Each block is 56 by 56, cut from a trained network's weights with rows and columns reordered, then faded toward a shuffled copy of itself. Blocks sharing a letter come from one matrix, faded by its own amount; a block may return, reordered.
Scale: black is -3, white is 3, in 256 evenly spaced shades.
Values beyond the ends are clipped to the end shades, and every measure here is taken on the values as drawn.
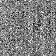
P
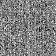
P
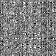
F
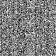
P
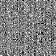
F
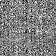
P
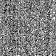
P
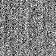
P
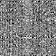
F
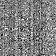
F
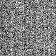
P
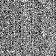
P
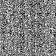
P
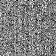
P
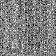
F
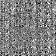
F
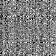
F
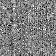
P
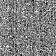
P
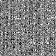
F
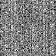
F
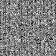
P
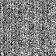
F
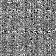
F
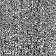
P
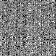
F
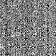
F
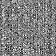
F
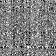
F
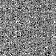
P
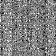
F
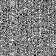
P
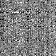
F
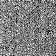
P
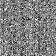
P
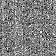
P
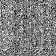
P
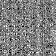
F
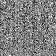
P
